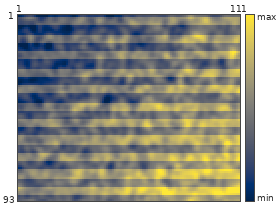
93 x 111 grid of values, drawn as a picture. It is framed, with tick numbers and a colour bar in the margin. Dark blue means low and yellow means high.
The top left is the ninth with the lowest average. Stripes running across repeat 11 times from top to bottom. The ninth with the highest average is the bottom right. There is an overall slope up to the bottom right. On average the colour sits 50% of the way up the scale. There are no lone odd cells.
